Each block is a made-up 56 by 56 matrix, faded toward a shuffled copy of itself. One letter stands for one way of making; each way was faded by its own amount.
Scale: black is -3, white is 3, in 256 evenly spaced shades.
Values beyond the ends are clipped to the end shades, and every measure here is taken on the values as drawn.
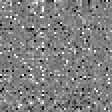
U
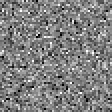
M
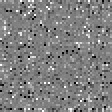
U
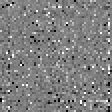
U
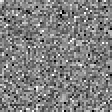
M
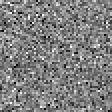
M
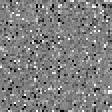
U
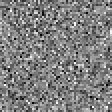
M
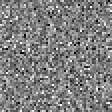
M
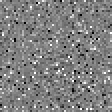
U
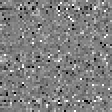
U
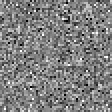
M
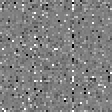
U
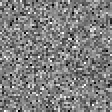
M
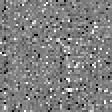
U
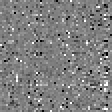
U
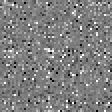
U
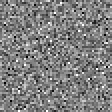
M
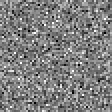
M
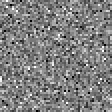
M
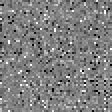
U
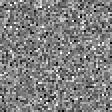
M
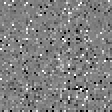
U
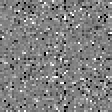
U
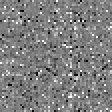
U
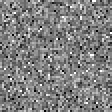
M
